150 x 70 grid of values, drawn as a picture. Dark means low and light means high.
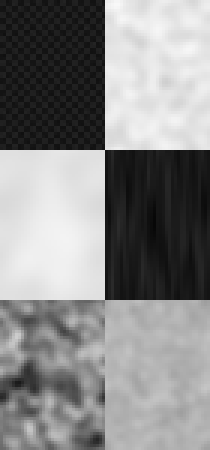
The table splits into 3 rows of 2 panels. Panel 1,1: very low, checkered, faint in contrast. Panel 1,2: very high, blotchy, faint in contrast. Panel 2,1: very high, smooth, faint in contrast. Panel 2,2: very low, streaked downward, faint in contrast. Panel 3,1: middling, blotchy, strong in contrast. Panel 3,2: high, blotchy, faint in contrast.
